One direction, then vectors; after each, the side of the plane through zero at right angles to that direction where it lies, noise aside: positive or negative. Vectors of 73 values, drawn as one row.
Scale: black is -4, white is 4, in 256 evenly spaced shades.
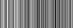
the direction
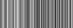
positive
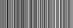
negative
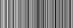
positive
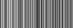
positive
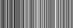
negative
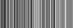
negative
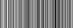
positive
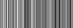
positive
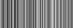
negative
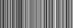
negative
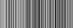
positive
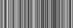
positive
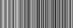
positive
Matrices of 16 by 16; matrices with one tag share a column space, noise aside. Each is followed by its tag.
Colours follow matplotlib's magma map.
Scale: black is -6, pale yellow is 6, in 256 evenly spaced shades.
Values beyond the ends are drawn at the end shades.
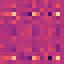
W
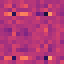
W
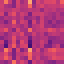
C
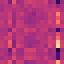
C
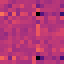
W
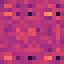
W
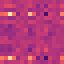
W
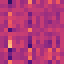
C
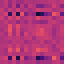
W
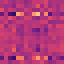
W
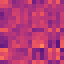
C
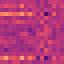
W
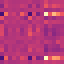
W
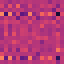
W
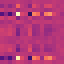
W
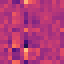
C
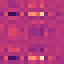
W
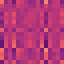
C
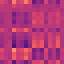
C
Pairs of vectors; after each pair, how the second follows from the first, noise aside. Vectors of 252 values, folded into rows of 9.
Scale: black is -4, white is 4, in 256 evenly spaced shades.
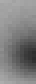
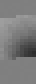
partly zeroed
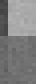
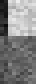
scaled up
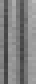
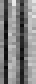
scaled up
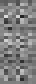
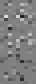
partly zeroed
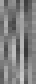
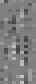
partly zeroed
